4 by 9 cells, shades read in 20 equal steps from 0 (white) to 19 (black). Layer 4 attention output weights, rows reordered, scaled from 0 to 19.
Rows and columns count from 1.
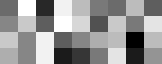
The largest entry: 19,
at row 3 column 8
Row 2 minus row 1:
-2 4 -4 -1 -2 3 -7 5 -10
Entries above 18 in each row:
0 0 1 0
